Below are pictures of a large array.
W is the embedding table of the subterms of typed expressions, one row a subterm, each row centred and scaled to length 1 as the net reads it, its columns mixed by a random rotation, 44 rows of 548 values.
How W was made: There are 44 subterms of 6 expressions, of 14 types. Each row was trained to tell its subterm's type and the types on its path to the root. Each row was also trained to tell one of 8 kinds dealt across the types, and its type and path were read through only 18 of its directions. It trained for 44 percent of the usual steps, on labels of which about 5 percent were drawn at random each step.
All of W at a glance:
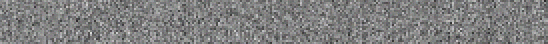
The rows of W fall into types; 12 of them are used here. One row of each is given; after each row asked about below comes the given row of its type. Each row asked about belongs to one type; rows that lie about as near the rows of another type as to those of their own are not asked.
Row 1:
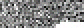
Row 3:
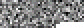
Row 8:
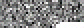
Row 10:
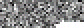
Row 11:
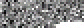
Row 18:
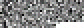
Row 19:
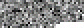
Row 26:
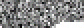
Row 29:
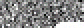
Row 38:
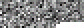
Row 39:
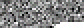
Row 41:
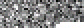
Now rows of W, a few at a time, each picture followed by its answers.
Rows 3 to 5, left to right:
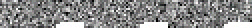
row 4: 8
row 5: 1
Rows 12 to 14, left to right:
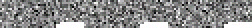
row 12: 29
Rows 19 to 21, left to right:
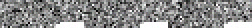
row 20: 18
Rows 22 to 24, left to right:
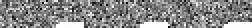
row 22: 8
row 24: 39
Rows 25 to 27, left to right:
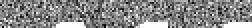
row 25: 26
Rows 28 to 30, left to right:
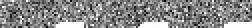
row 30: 26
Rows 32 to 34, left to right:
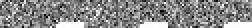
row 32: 29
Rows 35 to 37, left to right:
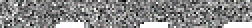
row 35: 29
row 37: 39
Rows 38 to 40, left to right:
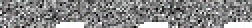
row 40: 18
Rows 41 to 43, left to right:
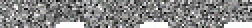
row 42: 1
